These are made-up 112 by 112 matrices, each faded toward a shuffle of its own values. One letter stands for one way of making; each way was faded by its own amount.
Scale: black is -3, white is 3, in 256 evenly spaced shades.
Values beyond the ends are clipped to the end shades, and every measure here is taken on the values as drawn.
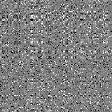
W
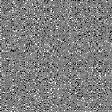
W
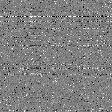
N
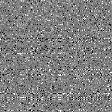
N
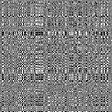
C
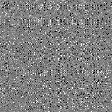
W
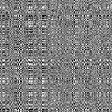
C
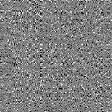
W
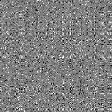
W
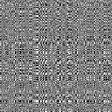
C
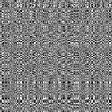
C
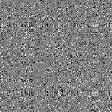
W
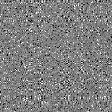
W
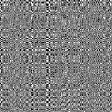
C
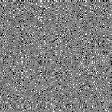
W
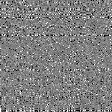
N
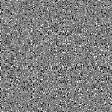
W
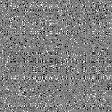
W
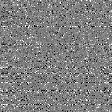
N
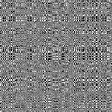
C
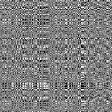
C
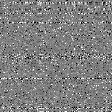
N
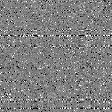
N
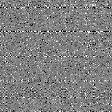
N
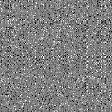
W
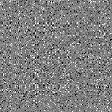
W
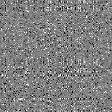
W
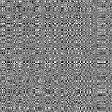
C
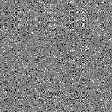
W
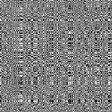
C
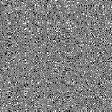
W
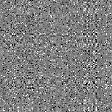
W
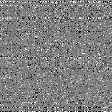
N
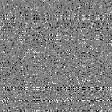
N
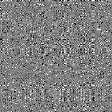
W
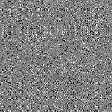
W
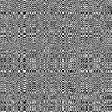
C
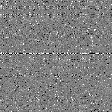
N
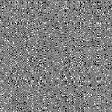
W
